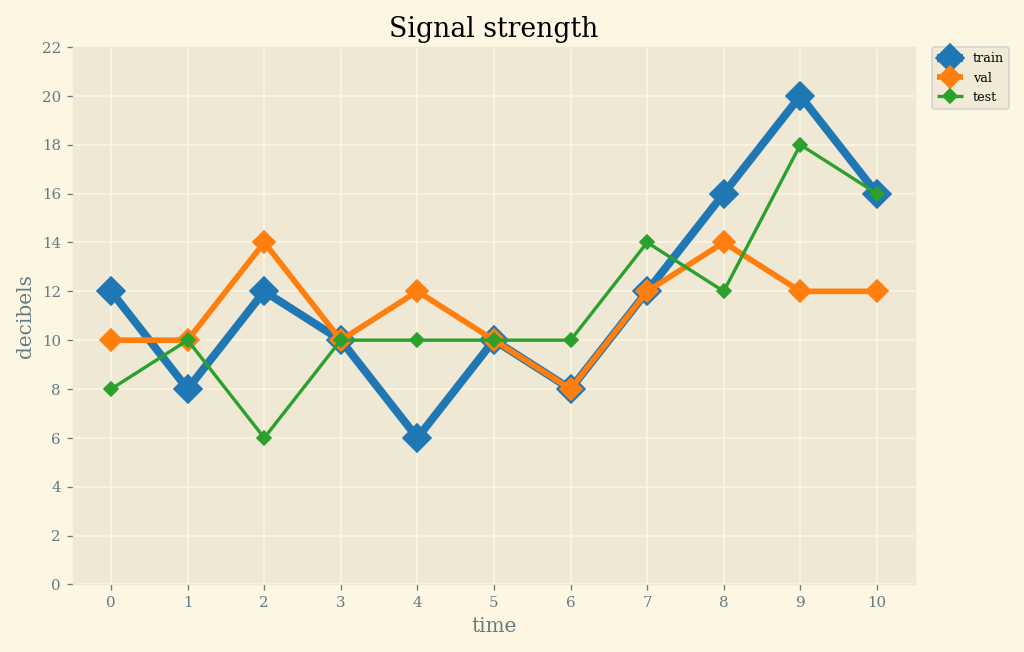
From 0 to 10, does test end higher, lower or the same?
higher
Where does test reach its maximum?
9
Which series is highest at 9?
train
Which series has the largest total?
train
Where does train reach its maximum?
9
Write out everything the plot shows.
Title: Signal strength
x-axis: time, ticks 0 1 2 3 4 5 6 7 8 9 10
y-axis: decibels, ticks 0 2 4 6 8 10 12 14 16 18 20 22
Legend: train, val, test
Values:
train: 12 8 12 10 6 10 8 12 16 20 16
val: 10 10 14 10 12 10 8 12 14 12 12
test: 8 10 6 10 10 10 10 14 12 18 16
